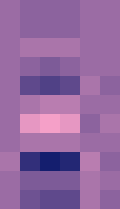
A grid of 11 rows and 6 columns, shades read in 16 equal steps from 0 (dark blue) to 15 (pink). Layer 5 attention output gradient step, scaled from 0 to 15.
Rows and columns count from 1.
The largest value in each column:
10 14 15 14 11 10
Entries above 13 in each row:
0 0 0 0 0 0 3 0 0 0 0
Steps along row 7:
up up down down up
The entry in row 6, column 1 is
9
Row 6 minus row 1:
0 2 3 3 0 0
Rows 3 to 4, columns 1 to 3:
9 10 10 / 9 8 7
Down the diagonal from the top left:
9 8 10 8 10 9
